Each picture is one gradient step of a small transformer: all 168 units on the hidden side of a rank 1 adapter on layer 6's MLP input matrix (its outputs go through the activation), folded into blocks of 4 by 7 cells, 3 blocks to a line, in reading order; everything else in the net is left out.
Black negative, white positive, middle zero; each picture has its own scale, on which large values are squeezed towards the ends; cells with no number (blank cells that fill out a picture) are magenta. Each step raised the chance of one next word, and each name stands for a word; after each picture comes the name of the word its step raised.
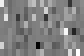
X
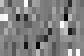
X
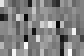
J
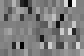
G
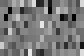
G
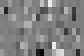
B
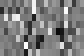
G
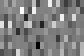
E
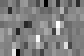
J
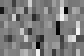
X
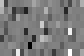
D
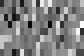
B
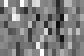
G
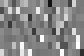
B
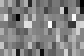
X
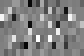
J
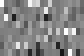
D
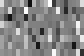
E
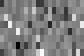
J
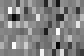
D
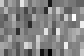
X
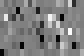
B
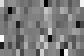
D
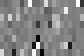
D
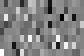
B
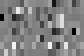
J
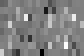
X
